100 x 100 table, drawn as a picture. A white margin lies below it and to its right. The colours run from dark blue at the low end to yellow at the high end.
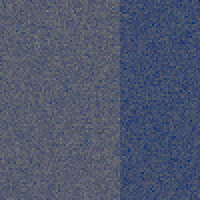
Stripes: none. Average level on the scale: 30%. Seam: vertical, 60% of the way across, the left part higher.
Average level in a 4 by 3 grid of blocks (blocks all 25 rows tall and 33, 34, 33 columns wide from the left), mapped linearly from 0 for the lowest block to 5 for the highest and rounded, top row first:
5 4 0 / 5 4 0 / 5 4 0 / 5 4 0
